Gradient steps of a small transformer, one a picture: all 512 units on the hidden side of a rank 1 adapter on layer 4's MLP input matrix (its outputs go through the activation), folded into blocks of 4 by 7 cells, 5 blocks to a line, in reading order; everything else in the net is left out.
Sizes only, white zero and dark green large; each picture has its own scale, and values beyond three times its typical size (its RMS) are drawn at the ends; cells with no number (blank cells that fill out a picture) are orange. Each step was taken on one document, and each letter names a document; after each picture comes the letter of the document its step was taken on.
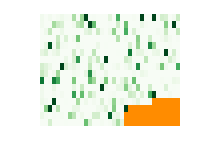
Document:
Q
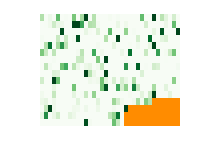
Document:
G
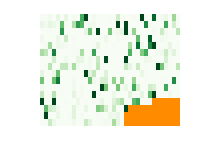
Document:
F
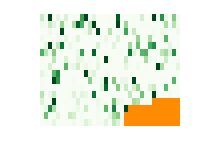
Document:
F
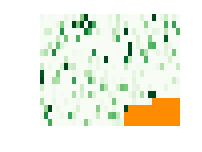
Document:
Q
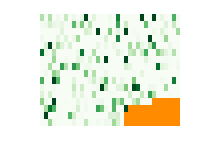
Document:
F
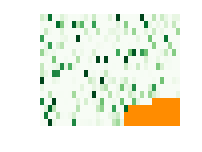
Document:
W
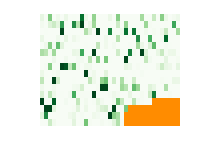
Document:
F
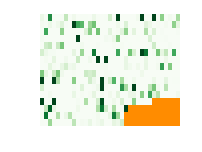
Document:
W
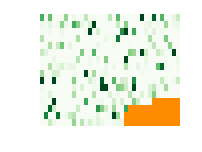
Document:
W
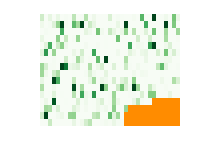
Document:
F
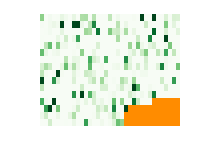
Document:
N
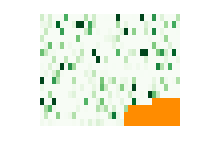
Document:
W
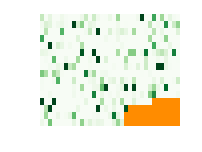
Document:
W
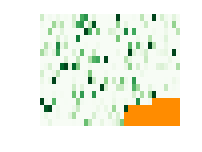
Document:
Q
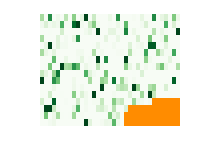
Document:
G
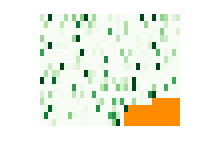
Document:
G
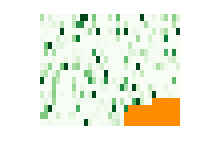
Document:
G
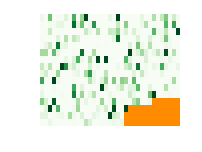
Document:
Q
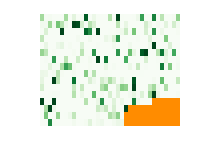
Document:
W
